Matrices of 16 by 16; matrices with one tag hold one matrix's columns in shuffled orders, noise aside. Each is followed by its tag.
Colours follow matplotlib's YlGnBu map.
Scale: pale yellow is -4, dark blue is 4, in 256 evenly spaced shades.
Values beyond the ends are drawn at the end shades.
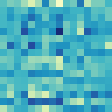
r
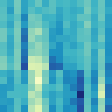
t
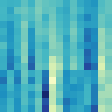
t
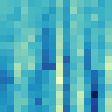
t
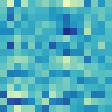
r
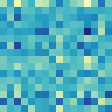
r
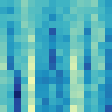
t
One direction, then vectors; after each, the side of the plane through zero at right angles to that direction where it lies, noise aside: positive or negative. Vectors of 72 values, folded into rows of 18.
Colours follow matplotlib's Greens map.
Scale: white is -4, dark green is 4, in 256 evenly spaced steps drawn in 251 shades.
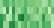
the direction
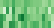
positive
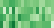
positive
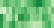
positive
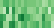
positive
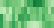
positive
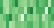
negative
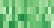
positive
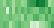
negative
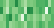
negative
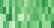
negative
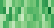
negative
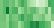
positive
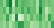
negative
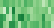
positive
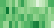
positive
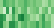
positive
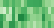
positive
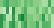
positive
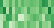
negative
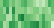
positive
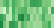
positive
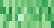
negative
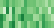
positive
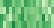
positive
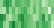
positive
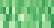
negative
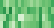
negative
